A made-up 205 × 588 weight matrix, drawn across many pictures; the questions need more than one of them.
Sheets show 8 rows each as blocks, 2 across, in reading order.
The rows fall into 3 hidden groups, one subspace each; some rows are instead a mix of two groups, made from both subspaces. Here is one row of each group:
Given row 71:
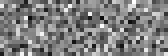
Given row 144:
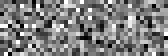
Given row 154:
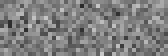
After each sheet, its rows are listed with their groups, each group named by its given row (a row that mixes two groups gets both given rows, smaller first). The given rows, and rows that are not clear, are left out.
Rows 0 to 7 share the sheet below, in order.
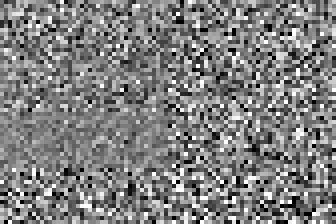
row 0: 154
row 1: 71
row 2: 71
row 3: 144
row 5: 144
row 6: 144
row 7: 71
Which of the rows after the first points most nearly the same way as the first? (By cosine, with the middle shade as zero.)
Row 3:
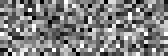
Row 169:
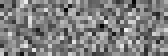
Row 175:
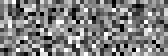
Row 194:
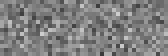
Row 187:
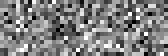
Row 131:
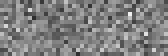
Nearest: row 131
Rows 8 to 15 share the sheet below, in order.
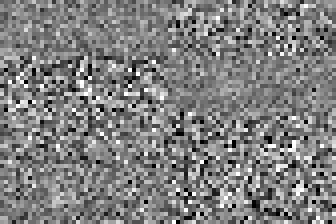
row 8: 154
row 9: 154
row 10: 144 and 154
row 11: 144
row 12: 154
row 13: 71
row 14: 144
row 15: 144
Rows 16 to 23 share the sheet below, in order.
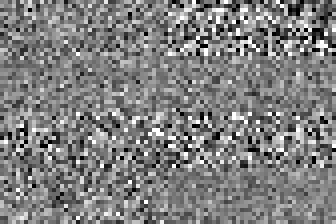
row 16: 144
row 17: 71 and 154
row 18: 71
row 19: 144
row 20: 154
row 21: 144
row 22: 144
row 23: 71
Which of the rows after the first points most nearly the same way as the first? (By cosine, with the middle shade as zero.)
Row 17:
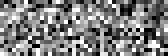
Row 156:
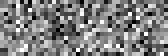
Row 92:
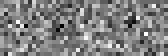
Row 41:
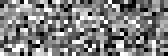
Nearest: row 41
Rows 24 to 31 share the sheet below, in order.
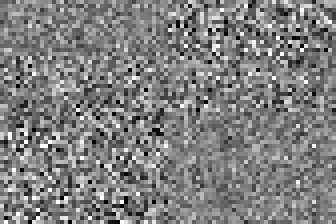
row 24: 154
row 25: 154
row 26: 144
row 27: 71
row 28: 154
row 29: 144
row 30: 71
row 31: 144
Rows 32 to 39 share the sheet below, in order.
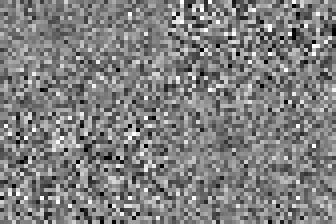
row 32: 144
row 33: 71 and 144
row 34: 154
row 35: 154
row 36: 144
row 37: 144
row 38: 154
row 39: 154
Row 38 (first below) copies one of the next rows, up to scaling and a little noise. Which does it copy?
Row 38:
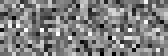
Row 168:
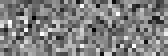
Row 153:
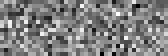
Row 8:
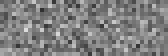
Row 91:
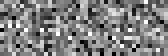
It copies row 91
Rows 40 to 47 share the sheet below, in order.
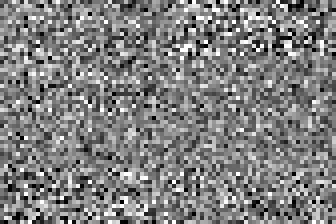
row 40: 71
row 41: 71
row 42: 71 and 154
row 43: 71
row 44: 144
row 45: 154
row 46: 71
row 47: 71 and 144
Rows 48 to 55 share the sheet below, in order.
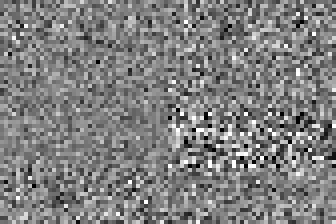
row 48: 144
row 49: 144
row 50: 144
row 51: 144
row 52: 71
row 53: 71
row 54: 144
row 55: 71
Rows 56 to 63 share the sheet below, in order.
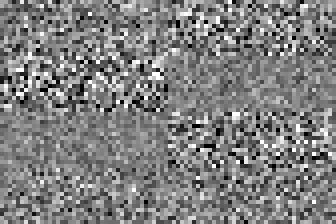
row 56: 71
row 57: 154
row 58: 154
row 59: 144
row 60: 154
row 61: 144 and 154
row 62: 71 and 144
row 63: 71 and 144
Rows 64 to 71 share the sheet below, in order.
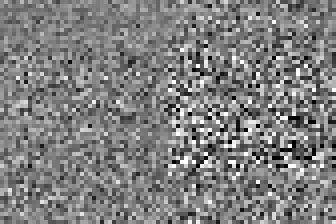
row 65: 71
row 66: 71 and 144
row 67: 144
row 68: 71
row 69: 71
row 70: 154
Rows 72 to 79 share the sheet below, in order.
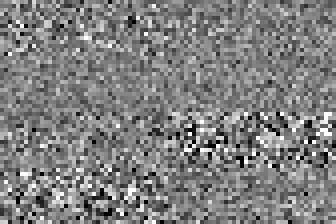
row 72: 144
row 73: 154
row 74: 154
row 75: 71
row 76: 154
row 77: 154
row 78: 71 and 144
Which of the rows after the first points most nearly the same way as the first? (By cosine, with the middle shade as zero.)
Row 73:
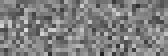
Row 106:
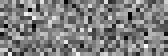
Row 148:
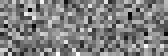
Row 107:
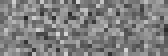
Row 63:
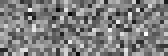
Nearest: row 63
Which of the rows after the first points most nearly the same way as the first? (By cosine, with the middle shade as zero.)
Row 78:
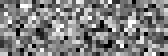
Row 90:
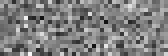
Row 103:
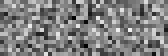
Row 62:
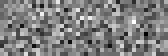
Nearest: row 62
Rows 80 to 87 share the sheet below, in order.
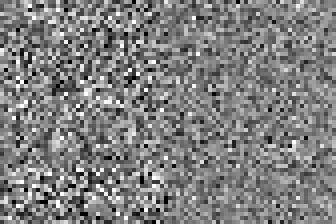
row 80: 71 and 144
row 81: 71
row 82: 144
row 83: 154
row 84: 144 and 154
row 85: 71
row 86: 154
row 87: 154
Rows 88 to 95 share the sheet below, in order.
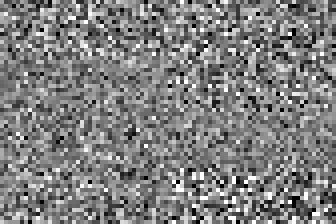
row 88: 154
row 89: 71
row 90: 71
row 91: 154
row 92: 144
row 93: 154
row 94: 71
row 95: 71
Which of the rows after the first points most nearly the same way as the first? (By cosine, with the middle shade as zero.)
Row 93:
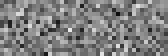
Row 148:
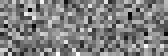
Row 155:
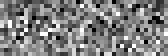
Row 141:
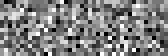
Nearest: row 141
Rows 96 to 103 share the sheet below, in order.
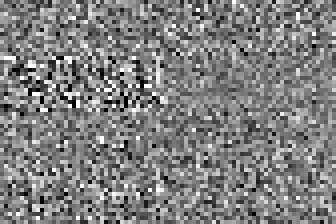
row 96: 154
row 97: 144
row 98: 154
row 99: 144
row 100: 71
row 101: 71
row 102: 71 and 154
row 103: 154
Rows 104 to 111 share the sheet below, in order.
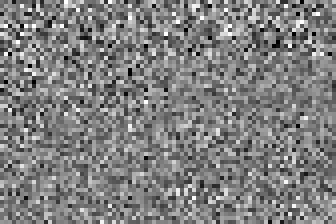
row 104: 144
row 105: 71 and 144
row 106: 144
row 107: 71 and 154
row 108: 71 and 144
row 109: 154
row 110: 154
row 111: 154
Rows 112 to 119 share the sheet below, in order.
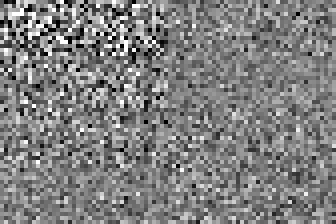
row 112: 154
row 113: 144 and 154
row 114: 71
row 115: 71
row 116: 71
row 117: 144
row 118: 71
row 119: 71
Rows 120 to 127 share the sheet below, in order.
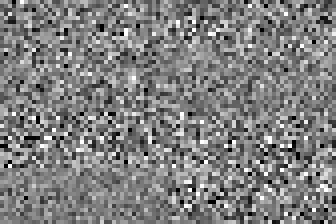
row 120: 71
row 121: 154
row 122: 71 and 144
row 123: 154
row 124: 144 and 154
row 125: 71
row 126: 154
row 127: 154
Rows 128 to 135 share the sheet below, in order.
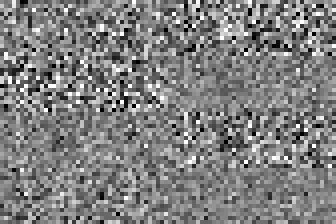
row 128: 71
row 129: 144
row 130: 154
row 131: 144
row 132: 144
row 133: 144
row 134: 71 and 144
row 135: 71
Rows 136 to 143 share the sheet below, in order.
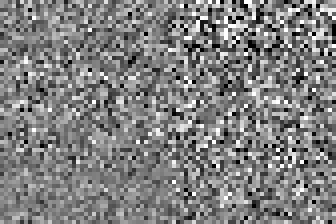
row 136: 144
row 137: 144 and 154
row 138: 71
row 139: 144
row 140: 154
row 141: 154
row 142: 71
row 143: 144
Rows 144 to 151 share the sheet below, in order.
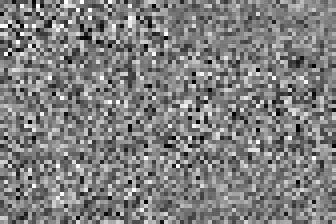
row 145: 71
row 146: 144 and 154
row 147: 71
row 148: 144
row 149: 144
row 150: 144
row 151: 144
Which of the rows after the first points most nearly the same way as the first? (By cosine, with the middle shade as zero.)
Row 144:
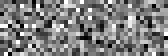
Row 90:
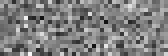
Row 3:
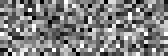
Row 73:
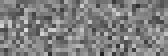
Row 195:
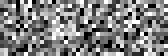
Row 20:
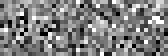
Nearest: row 3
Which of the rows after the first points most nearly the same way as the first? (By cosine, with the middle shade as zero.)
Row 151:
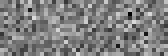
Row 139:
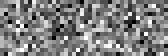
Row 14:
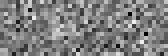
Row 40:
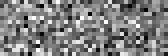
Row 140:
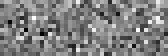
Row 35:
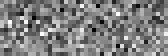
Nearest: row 14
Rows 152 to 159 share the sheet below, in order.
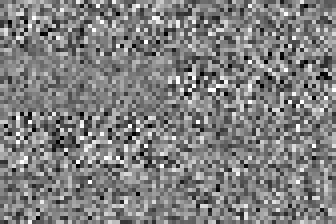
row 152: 154
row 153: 154
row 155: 154
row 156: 144
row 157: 144
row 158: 71
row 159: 154
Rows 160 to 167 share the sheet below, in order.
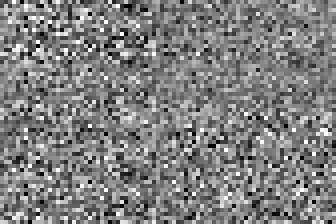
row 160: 71
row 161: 71
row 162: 71
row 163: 71
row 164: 71
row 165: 154
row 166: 71
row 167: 144
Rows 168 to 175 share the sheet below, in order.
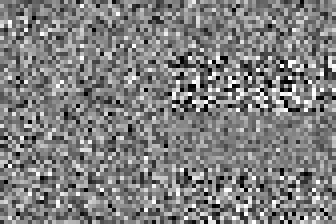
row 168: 154
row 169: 71
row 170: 144
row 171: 71
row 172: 144
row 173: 144 and 154
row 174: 154
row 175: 71 and 154
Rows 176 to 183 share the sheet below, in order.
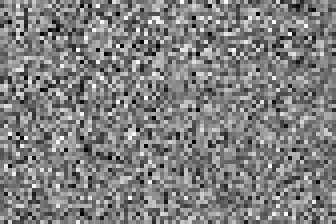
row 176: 144 and 154
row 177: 71
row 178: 154
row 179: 71
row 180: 144
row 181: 154
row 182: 144 and 154
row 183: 144 and 154
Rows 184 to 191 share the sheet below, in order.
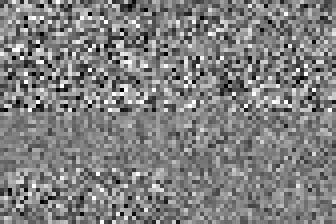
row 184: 71
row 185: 154
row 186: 71
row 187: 144
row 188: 154
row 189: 154
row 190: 154
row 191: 144
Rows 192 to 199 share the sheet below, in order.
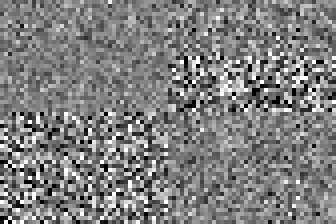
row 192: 144
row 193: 154
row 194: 154
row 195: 144
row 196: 144
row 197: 144
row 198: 144
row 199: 71 and 154
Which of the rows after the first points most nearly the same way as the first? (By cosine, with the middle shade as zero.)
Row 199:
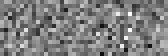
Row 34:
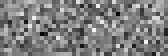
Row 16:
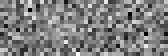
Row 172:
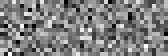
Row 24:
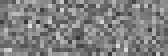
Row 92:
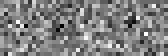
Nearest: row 92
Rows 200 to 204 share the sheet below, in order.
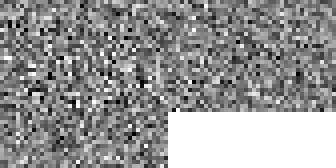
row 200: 154
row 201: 71 and 154
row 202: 154
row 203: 144
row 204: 144
